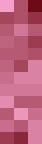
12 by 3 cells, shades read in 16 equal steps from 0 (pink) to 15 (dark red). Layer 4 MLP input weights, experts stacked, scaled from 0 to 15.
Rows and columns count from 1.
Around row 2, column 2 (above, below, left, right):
8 4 9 11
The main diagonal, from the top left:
0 8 7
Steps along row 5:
same up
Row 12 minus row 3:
3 8 -4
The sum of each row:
23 28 18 23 22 18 11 12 16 13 15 25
